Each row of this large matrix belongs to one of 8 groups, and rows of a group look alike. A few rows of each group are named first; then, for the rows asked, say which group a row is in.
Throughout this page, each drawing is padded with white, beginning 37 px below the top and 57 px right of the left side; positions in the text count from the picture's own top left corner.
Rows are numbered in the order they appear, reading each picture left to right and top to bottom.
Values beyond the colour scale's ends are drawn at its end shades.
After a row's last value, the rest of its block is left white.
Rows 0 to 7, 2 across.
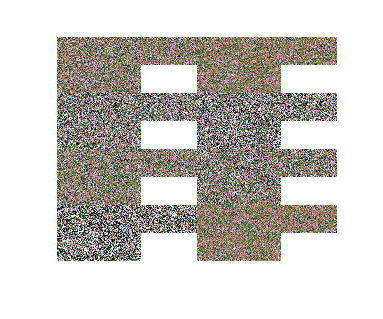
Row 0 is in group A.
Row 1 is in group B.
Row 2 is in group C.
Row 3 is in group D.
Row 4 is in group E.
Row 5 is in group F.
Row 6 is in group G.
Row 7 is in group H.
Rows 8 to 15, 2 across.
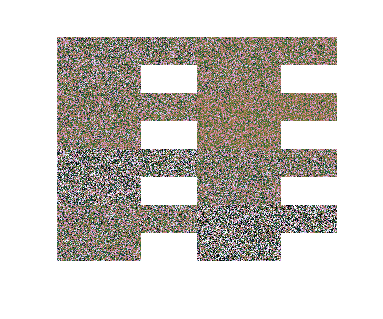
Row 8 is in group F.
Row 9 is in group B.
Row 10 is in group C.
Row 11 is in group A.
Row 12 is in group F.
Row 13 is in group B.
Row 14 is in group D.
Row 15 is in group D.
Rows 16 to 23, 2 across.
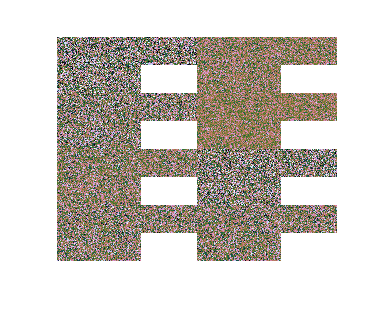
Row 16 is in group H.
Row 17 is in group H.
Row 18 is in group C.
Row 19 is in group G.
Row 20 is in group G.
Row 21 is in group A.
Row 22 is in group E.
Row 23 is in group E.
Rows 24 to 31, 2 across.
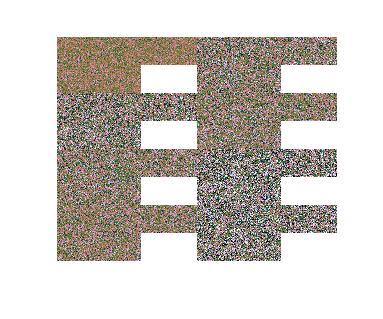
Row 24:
C
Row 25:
D
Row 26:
H
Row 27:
H
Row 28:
D
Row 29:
H
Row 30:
E
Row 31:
F
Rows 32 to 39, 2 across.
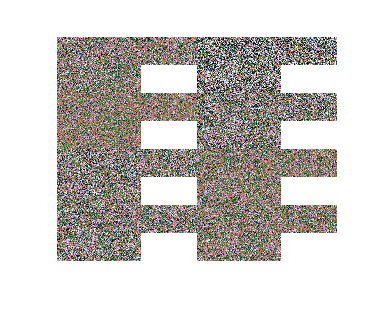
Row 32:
D
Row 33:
G
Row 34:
D
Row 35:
G
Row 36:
A
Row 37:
C
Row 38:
G
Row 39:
G
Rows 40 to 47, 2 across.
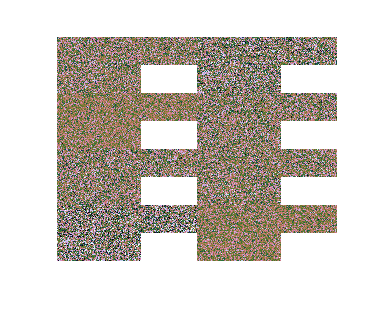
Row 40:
A
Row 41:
G
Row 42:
C
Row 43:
C
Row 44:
D
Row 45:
G
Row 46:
H
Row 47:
G
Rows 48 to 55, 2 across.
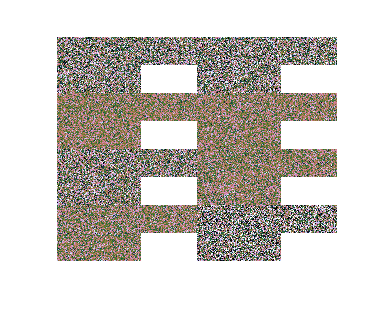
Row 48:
H
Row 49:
A
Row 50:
C
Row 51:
A
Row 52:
A
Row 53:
G
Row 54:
A
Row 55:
D
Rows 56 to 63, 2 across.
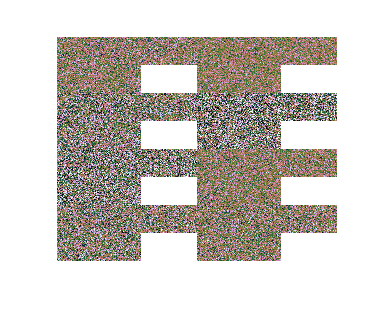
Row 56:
D
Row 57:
C
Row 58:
C
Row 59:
E
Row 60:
C
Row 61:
B
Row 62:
F
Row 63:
D
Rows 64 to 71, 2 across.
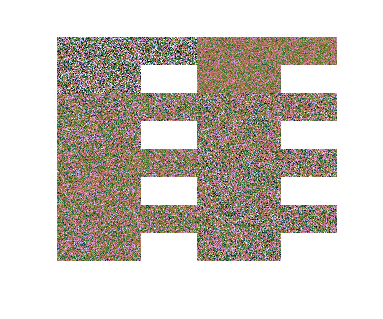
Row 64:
E
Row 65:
F
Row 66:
G
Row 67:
E
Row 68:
G
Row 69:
D
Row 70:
B
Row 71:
F
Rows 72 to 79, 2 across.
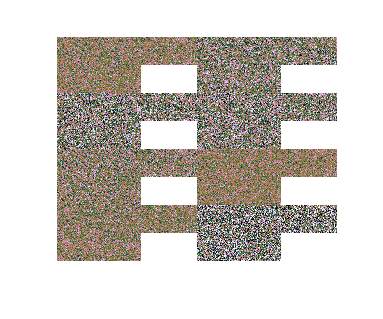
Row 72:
D
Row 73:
G
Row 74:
B
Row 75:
A
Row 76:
D
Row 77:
D
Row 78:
G
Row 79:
D
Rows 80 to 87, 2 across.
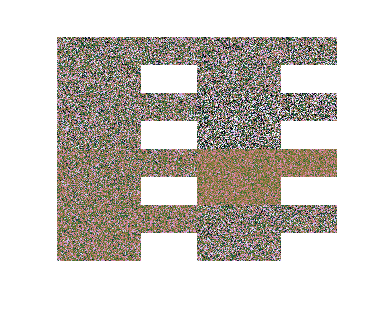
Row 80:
F
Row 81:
B
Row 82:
D
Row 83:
B
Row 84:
D
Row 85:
A
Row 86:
H
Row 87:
C
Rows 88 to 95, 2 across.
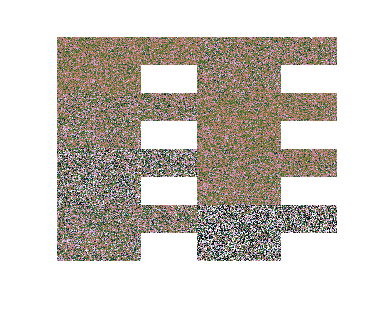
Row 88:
F
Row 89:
H
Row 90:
H
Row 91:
G
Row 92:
E
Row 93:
H
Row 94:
G
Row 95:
A
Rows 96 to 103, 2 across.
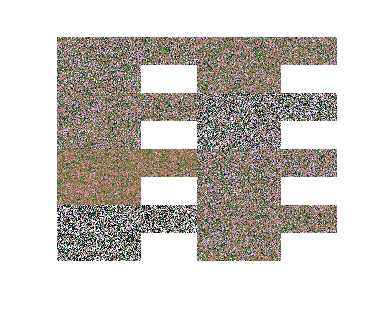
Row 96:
A
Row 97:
C
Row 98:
H
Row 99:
C
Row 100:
G
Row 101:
A
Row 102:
F
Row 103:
H
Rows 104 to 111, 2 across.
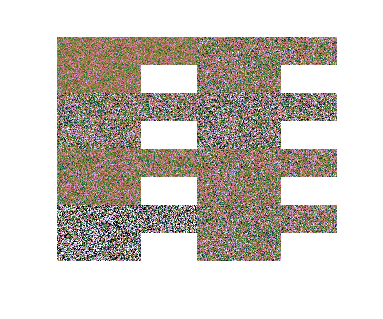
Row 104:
E
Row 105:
D
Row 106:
G
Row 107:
G
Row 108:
B
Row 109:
D
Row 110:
A
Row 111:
D
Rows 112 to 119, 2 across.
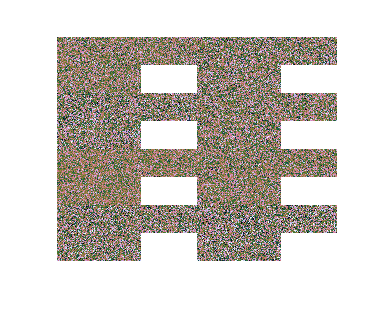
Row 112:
A
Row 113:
C
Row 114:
H
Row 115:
F
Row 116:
E
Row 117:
C
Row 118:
C
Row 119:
D
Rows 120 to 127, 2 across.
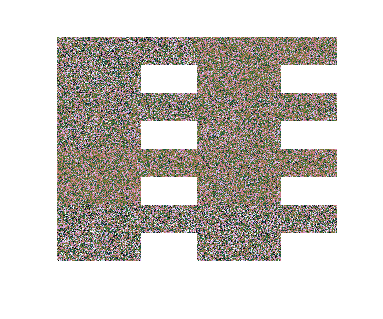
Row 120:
D
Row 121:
A
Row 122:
B
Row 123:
H
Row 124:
B
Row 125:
D
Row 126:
H
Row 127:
A
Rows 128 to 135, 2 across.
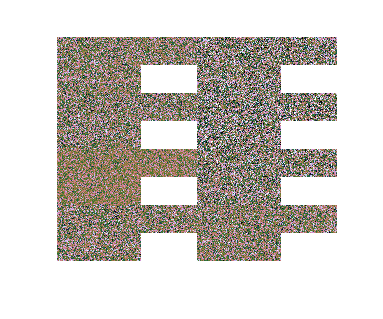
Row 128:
F
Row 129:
F
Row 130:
C
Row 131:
B
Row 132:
C
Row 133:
F
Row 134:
G
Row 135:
D
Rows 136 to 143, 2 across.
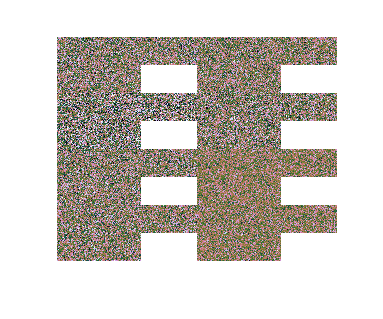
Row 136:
C
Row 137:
F
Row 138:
E
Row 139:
F
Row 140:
H
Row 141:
E
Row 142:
A
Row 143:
D
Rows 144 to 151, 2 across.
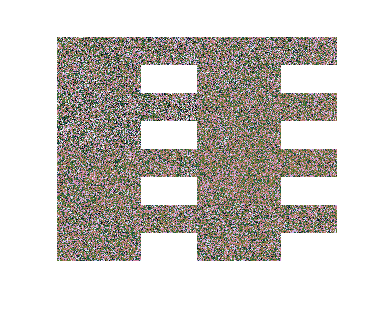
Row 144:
D
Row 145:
D
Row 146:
H
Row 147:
D
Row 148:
C
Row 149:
H
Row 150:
D
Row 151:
G
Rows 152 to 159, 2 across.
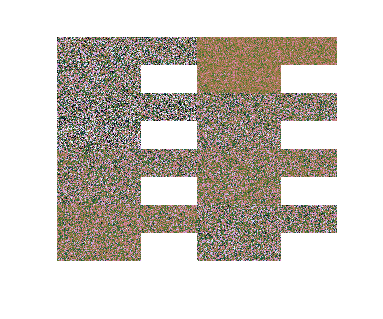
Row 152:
A
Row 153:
B
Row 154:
H
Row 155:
C
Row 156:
C
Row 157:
A
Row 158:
B
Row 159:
A
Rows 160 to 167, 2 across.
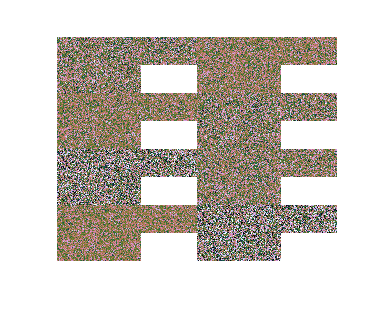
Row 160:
F
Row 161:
H
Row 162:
B
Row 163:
B
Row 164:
D
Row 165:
E
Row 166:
G
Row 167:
D
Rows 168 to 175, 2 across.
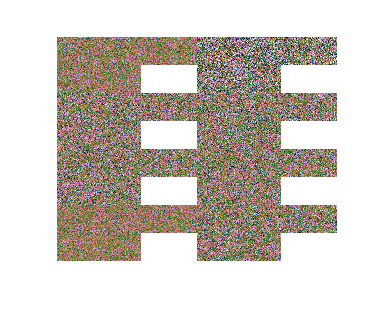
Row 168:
E
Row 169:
A
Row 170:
A
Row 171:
D
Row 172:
C
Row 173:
C
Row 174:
H
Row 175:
B
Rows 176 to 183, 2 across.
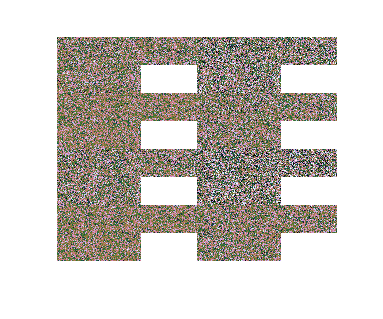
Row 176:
G
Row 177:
H
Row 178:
H
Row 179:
C
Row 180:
E
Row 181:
G
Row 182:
E
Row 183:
H
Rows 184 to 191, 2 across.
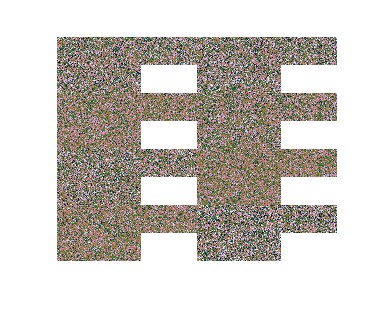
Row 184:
C
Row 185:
C
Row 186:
A
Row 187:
C
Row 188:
D
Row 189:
C
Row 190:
D
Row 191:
E
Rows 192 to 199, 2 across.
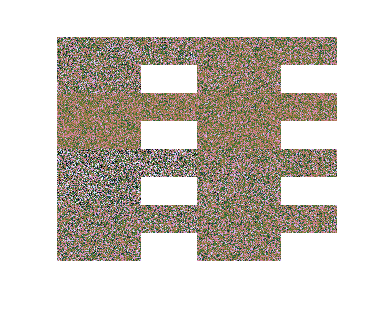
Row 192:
F
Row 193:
C
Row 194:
F
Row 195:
C
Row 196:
D
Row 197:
H
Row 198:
C
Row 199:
C
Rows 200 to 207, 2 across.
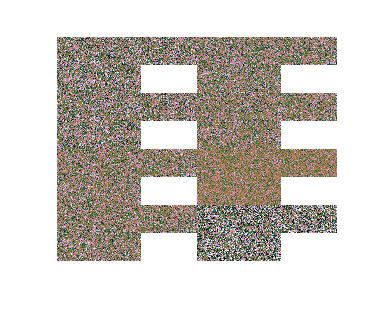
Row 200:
F
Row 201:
H
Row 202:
F
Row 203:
E
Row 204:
H
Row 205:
F
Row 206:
H
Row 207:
G
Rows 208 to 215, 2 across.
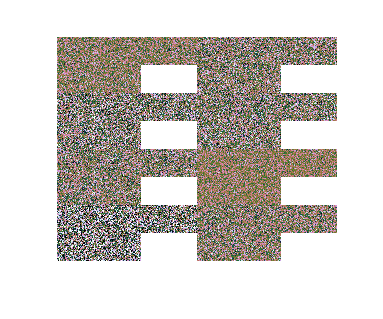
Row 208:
H
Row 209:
E
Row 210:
F
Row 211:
C
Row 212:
F
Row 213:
A
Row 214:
A
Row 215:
C
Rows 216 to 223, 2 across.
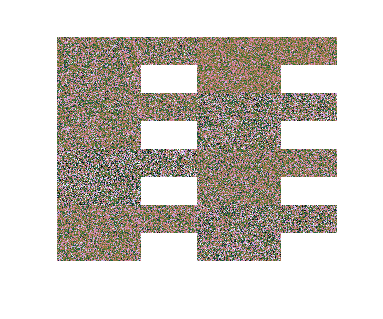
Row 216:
B
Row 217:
A
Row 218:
G
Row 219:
G
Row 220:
D
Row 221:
C
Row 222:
E
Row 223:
F
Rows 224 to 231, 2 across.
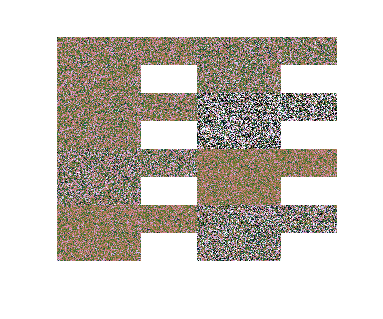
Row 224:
A
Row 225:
B
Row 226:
E
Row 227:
G
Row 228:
A
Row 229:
D
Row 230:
E
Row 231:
D
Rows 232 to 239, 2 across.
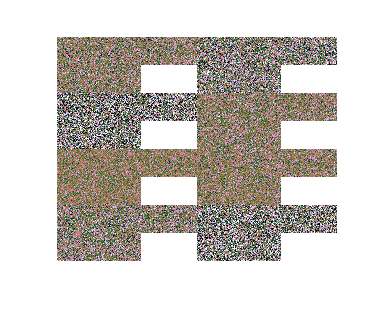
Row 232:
D
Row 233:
H
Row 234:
D
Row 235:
A
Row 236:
B
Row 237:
E
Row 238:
F
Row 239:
A
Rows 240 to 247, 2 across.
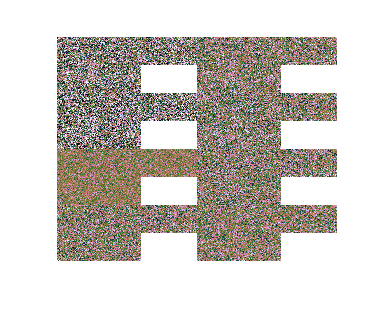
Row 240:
G
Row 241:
G
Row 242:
G
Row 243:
F
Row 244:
C
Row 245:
D
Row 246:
D
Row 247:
E
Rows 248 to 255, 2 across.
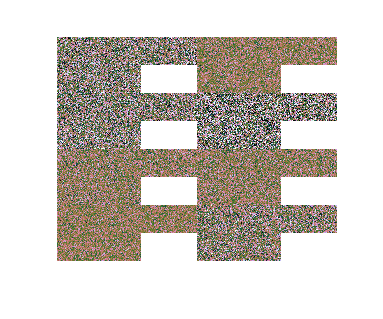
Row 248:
H
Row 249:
B
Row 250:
H
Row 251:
F
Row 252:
D
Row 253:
C
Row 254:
F
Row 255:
B
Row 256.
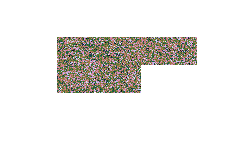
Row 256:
G
